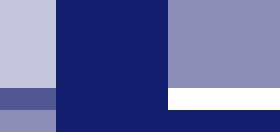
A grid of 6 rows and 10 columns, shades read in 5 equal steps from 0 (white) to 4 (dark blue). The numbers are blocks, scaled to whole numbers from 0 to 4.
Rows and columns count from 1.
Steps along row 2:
same up same same same down same same same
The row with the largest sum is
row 6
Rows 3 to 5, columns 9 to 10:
2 2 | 2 2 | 0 0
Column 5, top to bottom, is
4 4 4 4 4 4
